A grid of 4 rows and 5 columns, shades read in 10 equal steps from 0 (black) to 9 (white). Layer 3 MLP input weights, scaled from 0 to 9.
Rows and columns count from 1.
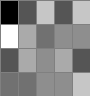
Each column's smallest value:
0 3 4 3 3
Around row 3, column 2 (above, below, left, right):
6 4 3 5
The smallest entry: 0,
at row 1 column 1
